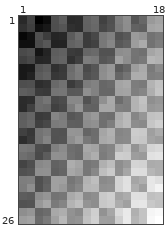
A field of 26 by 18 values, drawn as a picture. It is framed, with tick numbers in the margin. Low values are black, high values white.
No lone cell stands out from its neighbours. The ninth with the highest average is the bottom right. The field climbs toward the bottom right. The top left is the ninth with the lowest average. The field is checkered.
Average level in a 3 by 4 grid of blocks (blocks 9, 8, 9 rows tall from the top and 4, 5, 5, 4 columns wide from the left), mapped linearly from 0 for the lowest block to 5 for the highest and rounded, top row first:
0123 / 1234 / 2345
